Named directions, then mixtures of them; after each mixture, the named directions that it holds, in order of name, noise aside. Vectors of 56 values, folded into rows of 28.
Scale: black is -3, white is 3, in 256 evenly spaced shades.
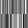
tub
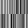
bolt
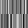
bolt, tub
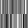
tub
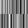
bolt, tub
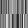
tub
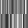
tub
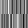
bolt, tub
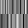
bolt, tub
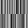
bolt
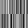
bolt, tub
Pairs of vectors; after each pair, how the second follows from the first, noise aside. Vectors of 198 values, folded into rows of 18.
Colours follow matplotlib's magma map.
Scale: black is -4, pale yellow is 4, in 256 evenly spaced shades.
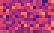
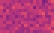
shrunk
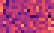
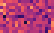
reversed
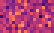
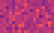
shrunk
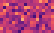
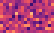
reversed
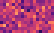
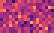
reversed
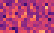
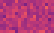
shrunk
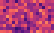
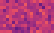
shrunk
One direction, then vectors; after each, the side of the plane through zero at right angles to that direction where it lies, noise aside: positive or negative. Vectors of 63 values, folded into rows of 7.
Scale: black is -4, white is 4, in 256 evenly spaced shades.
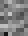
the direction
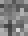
negative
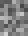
negative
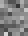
negative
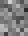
positive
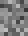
positive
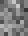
positive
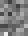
negative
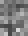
negative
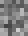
negative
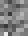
negative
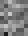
positive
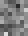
negative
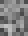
positive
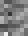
negative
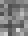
negative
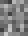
negative
